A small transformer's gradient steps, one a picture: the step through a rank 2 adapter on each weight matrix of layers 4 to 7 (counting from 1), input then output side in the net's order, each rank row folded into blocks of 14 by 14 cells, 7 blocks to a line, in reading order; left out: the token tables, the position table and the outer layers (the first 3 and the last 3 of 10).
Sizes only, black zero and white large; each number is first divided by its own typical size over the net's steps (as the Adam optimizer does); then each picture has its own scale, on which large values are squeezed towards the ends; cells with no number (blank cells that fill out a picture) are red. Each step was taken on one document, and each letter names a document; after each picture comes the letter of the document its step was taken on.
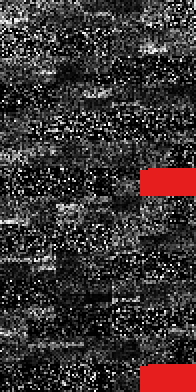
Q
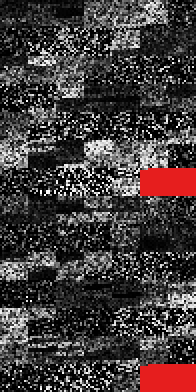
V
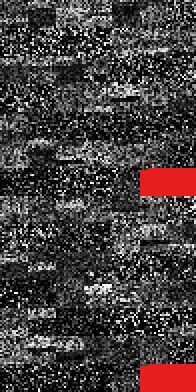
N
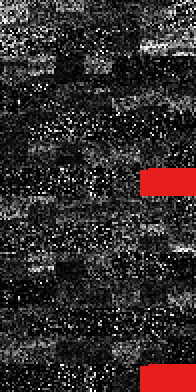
Q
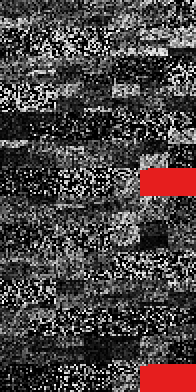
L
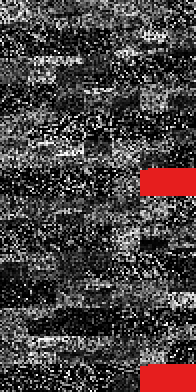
N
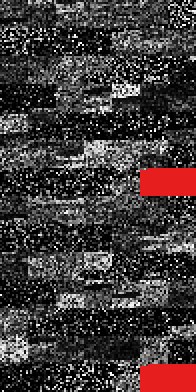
V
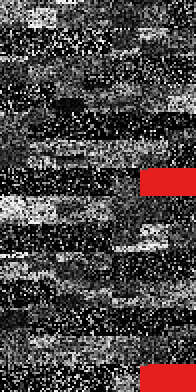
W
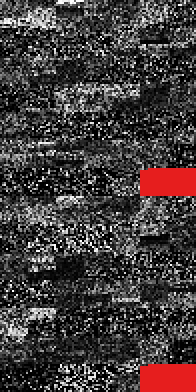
V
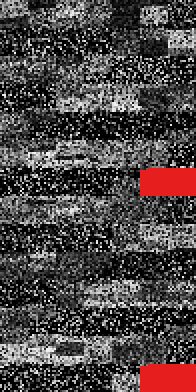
W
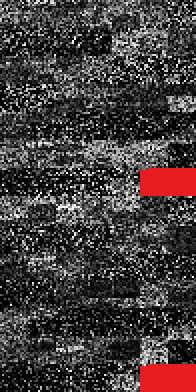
V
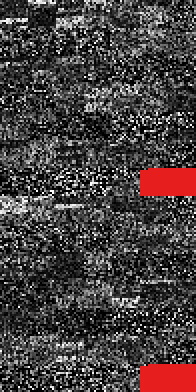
N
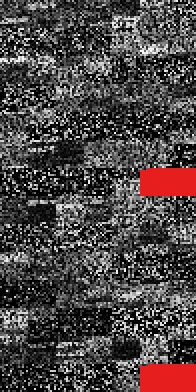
L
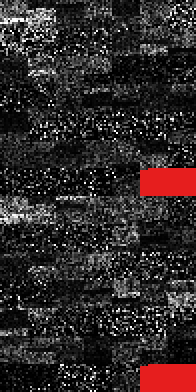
Q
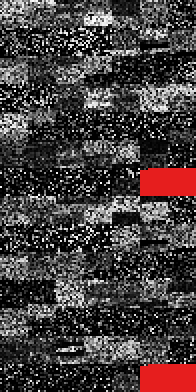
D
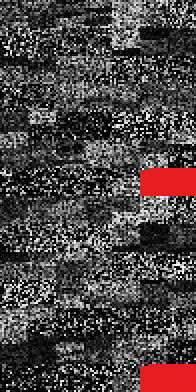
L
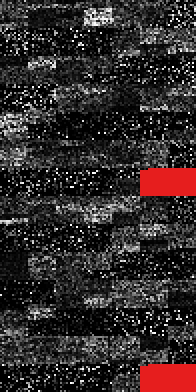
N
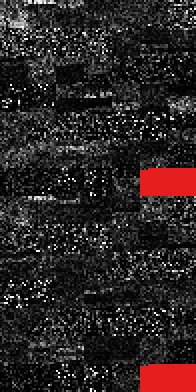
Q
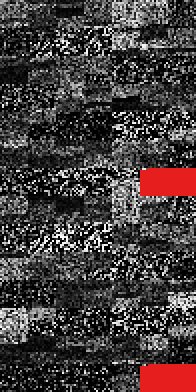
L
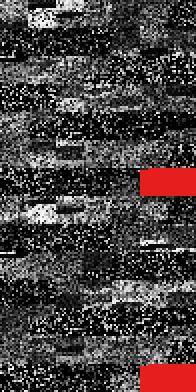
W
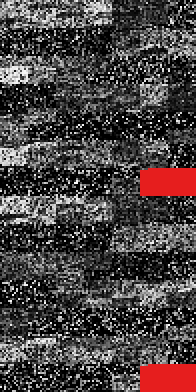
W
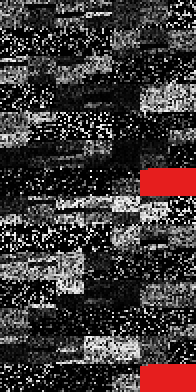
D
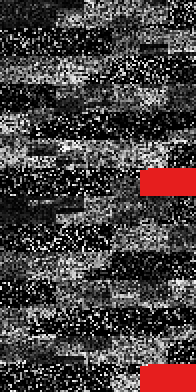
W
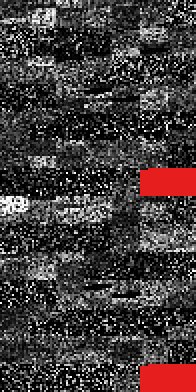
V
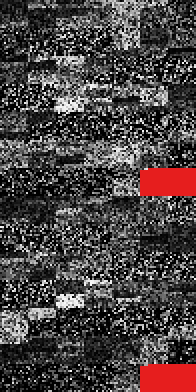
L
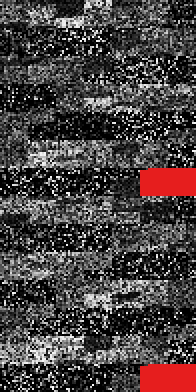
W
